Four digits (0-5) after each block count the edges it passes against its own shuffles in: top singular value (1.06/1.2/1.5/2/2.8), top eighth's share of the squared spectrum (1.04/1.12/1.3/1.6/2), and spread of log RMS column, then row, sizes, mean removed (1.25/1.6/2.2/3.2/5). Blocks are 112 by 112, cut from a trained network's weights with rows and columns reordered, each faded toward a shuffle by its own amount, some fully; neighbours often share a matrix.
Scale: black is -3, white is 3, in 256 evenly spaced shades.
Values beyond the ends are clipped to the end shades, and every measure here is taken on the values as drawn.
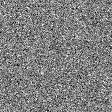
0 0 0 0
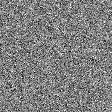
0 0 0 0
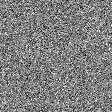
1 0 0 0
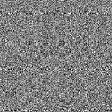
4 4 2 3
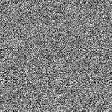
4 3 1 2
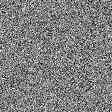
0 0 0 0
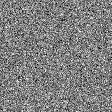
0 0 0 0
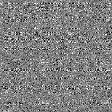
4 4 1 4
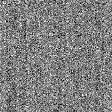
3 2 0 2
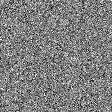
1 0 0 0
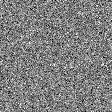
0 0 0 0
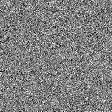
3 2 0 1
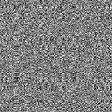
5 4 2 3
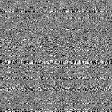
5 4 1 4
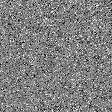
2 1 0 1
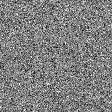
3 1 0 0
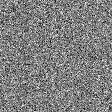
1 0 0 0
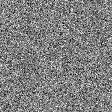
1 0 0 0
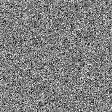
2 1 0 0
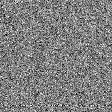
2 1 0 1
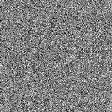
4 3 1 1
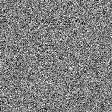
3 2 0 0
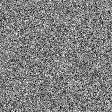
1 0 0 0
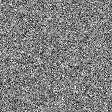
1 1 0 0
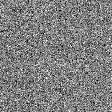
2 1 0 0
